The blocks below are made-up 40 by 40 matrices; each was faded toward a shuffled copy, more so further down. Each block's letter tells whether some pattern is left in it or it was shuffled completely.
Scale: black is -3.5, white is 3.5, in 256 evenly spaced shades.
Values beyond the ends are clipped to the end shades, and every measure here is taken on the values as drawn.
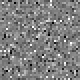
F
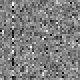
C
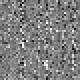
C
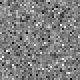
F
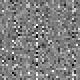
C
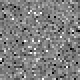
F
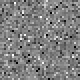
F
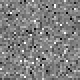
F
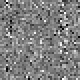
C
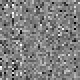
C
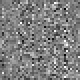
C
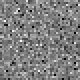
F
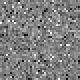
F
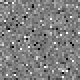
F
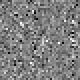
C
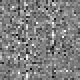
C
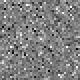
F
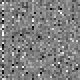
C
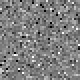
F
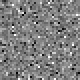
F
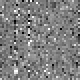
C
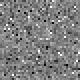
F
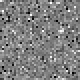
F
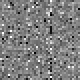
C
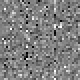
C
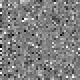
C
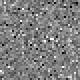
F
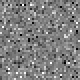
F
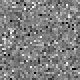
F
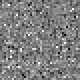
F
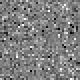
F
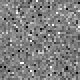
F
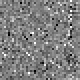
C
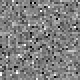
F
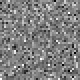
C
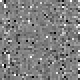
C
